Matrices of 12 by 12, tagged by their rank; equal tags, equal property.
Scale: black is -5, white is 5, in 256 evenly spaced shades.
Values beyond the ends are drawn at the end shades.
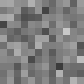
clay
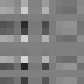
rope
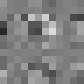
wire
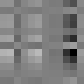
rope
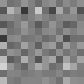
wire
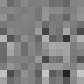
wire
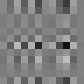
rope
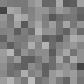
clay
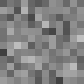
clay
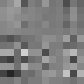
wire
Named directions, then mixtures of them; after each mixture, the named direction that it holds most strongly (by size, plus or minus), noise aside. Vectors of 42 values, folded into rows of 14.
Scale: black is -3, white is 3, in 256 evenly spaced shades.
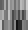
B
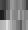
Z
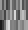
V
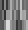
V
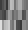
Z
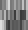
V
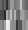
Z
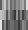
B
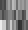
Z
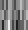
B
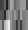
Z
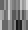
B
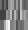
V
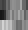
Z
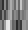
B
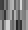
B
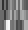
V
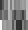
B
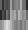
Z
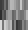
Z
